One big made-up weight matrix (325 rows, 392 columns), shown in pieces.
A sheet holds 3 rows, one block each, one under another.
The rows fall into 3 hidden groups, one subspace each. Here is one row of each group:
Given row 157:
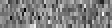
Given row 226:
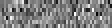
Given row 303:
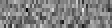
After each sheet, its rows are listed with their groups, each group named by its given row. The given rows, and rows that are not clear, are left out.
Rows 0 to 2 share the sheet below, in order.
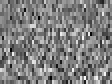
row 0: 157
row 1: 303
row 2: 226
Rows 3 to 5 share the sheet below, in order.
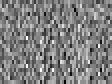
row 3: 157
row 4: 303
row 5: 303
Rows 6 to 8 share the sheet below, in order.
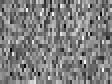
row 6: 303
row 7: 303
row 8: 157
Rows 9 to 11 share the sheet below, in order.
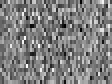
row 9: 157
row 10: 157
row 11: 303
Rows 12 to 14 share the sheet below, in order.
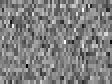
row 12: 303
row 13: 226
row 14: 303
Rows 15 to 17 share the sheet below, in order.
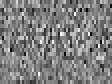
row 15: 226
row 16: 303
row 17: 157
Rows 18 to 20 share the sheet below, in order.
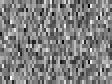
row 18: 303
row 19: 226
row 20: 303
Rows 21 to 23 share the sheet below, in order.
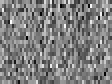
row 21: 303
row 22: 303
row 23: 226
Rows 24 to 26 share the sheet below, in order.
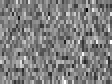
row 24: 226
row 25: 226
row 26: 157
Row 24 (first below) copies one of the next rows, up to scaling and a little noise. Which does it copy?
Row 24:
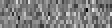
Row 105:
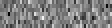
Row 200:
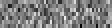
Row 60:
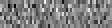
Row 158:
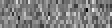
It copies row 158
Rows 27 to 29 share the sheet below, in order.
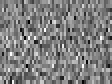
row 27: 226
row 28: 226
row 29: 303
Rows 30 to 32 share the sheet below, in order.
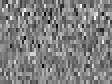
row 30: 157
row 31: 157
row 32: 226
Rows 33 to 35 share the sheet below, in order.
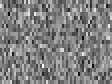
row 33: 226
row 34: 303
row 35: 226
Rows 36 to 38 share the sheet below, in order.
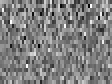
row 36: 303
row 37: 157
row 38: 303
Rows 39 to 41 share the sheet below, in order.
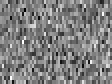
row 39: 157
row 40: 157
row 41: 303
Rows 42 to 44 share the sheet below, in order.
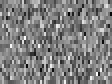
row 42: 226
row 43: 157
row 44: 303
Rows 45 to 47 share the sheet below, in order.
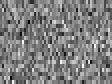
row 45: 226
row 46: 157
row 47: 303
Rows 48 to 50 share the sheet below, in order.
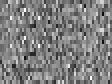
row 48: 157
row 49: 157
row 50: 226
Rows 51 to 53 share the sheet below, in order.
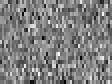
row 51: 157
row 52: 226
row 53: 157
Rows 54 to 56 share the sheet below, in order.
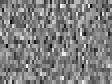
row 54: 303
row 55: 157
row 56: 303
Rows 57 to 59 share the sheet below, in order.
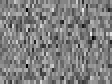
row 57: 303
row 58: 226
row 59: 303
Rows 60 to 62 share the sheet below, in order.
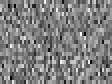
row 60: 226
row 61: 157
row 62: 303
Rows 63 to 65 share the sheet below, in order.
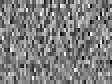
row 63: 303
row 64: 303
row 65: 226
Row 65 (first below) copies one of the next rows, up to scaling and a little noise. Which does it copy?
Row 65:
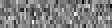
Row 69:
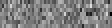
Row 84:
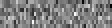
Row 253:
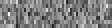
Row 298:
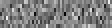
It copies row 84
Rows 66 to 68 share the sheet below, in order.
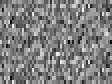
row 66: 303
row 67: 226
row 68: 303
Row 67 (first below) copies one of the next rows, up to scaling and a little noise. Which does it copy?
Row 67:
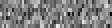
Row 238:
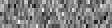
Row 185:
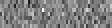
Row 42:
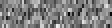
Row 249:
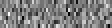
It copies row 42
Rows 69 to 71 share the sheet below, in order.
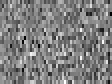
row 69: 226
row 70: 157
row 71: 157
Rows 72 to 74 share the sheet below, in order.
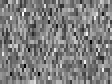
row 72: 157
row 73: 226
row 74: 157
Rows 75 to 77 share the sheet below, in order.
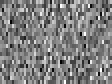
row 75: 303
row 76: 157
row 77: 303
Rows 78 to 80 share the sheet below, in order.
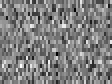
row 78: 157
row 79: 226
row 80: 226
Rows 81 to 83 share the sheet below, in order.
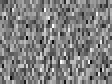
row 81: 226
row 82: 303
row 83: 303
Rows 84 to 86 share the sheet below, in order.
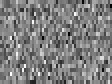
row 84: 226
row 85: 226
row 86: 157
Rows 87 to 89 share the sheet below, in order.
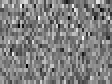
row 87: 157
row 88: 303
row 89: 303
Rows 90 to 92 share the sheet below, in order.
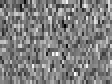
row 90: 157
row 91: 226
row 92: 226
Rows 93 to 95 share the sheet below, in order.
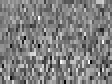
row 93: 157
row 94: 157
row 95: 303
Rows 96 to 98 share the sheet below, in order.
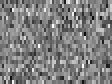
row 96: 226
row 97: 157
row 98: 303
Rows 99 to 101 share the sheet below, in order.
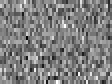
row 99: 157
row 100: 303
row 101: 226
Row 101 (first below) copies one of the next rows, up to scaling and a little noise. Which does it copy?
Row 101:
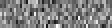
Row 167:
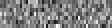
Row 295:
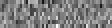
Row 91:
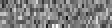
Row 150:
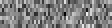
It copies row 167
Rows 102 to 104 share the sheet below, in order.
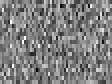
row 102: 303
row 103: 157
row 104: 226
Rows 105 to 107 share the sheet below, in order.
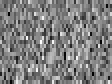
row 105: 226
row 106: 303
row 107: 226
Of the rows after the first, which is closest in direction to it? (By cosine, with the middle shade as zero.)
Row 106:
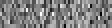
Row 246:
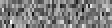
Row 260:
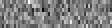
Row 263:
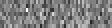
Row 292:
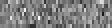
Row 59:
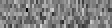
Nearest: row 263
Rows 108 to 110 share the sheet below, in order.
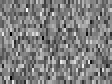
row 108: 303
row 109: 226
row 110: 303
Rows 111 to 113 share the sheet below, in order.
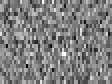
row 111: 226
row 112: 157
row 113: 303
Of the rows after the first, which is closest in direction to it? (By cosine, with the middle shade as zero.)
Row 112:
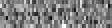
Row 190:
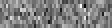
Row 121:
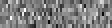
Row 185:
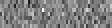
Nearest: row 190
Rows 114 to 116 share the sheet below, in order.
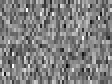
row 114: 303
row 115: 303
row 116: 226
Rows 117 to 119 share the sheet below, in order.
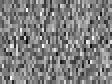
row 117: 303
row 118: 226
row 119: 303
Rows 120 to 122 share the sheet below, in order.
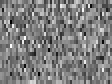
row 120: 303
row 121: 157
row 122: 157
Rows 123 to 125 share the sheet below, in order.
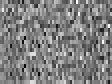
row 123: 226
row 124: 157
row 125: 157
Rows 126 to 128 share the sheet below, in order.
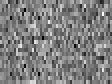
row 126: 157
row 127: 226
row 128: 157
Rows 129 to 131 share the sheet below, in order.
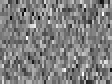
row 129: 157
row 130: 303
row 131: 226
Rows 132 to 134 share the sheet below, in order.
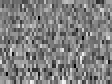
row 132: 157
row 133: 303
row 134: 157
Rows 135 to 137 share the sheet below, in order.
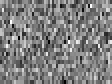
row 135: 303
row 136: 226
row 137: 157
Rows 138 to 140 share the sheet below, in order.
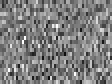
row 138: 226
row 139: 157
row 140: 226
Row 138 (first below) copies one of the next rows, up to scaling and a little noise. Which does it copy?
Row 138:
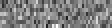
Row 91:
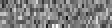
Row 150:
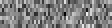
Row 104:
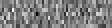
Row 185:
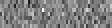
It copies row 91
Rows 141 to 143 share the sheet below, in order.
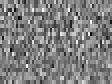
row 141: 226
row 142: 303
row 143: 303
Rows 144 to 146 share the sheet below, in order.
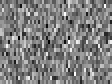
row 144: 226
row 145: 226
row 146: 226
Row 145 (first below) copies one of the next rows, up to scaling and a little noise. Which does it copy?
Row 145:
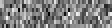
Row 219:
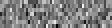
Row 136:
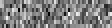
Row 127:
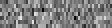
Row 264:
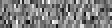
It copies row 136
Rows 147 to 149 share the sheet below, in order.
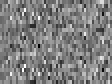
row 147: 157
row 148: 157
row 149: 157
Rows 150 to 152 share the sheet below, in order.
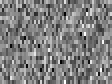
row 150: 226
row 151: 157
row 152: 303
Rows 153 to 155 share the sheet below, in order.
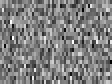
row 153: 303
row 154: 226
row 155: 226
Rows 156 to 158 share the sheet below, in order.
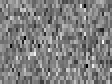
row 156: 157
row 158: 226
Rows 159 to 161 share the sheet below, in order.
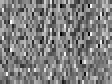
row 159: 303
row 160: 303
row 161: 157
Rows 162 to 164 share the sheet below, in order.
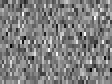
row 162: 157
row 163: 157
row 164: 226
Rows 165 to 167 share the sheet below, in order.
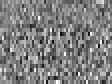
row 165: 157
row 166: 303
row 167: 226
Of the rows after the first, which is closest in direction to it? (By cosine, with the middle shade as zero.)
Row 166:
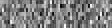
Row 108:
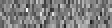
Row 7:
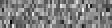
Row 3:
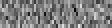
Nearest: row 3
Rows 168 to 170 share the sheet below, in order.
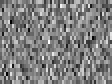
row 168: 303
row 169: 226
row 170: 226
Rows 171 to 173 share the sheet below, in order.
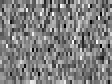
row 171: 303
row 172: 226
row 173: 157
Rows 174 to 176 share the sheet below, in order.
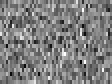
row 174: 303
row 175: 157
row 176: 157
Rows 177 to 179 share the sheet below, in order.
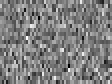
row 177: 157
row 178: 303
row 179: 226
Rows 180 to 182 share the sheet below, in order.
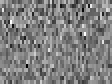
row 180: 303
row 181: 157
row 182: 303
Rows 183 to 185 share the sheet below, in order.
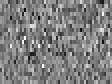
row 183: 157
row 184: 157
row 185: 226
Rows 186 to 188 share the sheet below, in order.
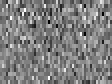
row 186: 157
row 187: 157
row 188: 226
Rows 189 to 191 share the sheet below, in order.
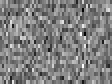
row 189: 303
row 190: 157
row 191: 303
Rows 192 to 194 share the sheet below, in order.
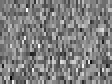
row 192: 303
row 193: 157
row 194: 303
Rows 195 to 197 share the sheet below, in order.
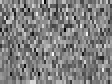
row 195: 226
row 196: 226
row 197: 157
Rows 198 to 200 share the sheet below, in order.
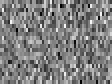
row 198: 303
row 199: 226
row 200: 226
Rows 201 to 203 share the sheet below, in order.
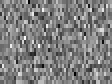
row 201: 226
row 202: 157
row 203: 226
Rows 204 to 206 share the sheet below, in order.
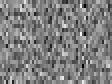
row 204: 157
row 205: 157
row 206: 303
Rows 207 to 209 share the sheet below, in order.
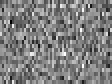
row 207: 303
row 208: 157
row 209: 303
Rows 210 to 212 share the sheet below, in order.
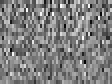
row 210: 303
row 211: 303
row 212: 157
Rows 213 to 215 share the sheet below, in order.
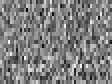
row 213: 303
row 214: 226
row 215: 226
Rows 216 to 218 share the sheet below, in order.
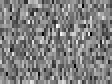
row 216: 226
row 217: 303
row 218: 157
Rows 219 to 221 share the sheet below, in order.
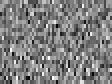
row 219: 226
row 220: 303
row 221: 226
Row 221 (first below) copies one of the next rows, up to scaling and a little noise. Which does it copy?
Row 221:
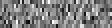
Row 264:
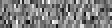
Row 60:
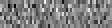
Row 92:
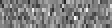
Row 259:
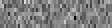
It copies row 264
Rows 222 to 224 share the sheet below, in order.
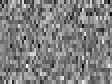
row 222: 226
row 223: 157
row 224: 303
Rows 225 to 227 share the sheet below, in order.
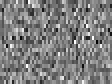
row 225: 226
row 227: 303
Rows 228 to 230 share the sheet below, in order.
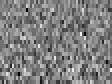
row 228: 303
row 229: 157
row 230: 226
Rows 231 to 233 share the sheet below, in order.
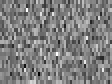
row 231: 303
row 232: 226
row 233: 157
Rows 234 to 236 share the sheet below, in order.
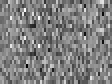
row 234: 157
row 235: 157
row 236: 303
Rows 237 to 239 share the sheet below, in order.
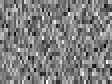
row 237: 226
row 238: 226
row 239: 226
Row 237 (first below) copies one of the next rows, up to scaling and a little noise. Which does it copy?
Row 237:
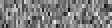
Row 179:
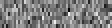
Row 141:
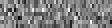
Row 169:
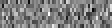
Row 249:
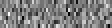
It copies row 179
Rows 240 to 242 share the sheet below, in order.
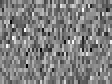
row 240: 303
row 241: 226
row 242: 303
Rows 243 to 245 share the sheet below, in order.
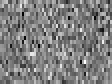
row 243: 157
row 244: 157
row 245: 157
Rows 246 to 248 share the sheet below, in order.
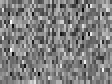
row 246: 303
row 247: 303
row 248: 157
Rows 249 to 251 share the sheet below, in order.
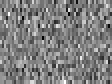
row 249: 226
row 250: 226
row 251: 157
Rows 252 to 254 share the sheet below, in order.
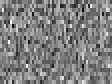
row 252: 303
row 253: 226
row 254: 303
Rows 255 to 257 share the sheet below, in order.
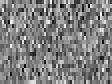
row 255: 303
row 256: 157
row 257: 157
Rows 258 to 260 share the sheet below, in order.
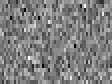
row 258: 157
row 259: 226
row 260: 226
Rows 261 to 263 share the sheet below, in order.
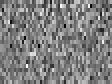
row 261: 303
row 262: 157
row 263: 303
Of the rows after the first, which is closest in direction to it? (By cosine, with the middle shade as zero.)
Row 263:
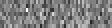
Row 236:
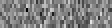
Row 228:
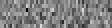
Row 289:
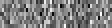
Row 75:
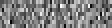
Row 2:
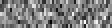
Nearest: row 75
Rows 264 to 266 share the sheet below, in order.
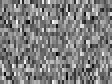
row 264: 226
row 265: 226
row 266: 226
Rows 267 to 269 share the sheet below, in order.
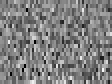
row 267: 303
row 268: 226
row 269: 157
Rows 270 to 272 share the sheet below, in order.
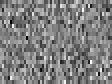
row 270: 303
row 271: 303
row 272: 303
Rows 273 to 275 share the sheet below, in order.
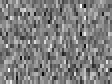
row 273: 157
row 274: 157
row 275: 226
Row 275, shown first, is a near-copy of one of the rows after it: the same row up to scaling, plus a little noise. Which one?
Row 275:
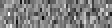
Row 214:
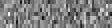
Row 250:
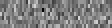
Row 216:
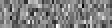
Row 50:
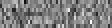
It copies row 214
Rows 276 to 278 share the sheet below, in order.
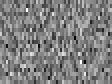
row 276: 303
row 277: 157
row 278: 157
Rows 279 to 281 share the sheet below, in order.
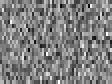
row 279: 303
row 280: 226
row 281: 226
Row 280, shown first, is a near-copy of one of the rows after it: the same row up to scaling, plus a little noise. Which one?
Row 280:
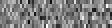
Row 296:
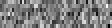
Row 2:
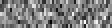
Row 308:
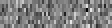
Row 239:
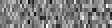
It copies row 239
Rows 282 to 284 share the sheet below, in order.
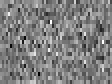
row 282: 226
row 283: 157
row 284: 157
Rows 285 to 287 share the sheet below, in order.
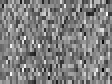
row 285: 226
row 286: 157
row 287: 157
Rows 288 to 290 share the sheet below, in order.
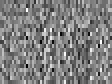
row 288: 303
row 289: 303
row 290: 303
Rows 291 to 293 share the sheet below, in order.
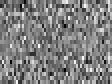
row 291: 157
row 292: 157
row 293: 226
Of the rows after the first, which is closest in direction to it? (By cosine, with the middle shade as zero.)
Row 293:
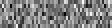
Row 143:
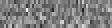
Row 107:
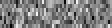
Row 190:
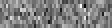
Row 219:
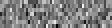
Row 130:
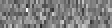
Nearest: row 219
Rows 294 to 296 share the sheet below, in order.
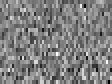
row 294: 157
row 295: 226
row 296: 226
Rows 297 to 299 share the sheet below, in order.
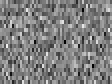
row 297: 303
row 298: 226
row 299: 226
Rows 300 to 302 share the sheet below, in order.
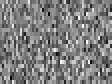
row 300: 226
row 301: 226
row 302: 303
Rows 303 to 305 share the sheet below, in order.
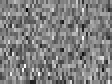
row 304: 303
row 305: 157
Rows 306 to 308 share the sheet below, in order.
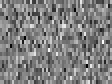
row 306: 157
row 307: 157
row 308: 226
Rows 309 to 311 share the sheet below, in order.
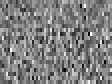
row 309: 157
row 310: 303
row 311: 226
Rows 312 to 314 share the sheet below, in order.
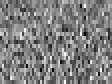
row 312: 157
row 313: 157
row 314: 303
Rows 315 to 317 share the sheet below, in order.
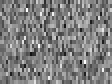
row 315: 303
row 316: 157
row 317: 157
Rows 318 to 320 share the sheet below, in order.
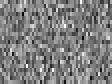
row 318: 157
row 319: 303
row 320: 303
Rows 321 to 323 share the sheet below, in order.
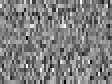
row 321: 157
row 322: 303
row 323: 303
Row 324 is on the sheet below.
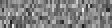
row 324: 303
